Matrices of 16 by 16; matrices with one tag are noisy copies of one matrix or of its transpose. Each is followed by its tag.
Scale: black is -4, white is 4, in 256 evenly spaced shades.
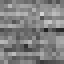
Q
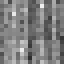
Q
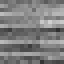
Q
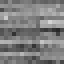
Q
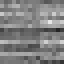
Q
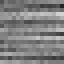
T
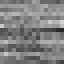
Q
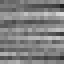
T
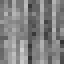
Q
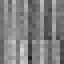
Q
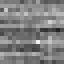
Q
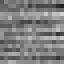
T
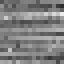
T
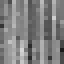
Q
